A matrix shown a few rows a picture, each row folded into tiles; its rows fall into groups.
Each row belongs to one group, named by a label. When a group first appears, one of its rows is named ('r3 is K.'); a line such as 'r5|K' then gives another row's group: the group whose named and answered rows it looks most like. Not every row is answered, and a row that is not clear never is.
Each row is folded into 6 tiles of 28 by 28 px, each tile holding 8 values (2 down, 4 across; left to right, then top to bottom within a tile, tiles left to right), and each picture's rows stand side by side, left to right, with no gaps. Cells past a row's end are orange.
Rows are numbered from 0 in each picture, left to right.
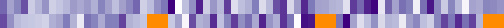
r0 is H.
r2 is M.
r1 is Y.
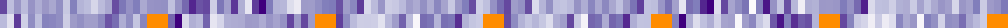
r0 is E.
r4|M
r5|H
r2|H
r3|H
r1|M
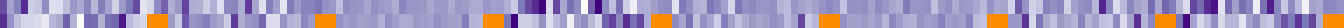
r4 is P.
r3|M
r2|P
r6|P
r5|P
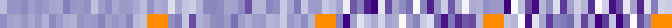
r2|M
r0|P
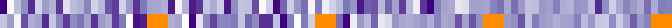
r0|Y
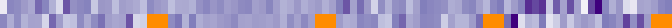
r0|P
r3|M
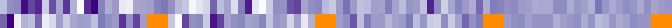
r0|M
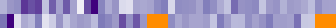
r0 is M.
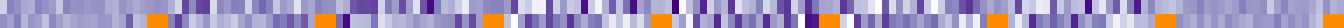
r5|E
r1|M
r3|E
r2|M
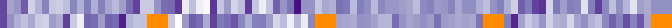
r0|H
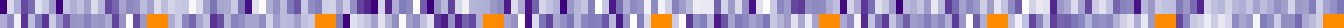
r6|E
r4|E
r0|Y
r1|E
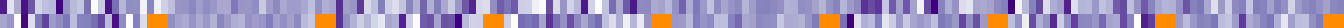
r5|M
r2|H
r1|P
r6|Y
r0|Y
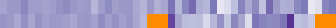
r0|P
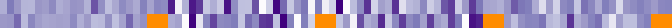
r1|Y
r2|Y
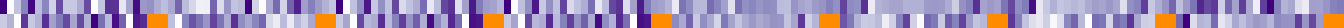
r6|H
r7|M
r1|E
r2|Y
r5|H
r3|Y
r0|Y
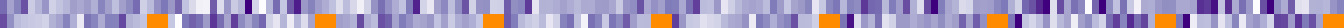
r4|H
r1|E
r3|H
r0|H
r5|M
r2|E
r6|M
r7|M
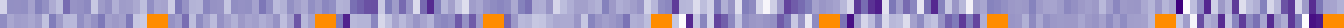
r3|H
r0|P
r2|M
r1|P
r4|E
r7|Y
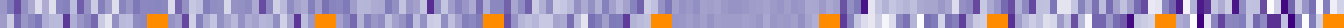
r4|P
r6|H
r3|H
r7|Y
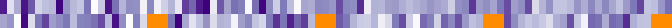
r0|Y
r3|H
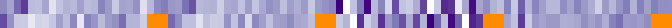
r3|E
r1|H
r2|Y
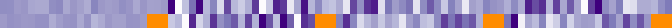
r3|M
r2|M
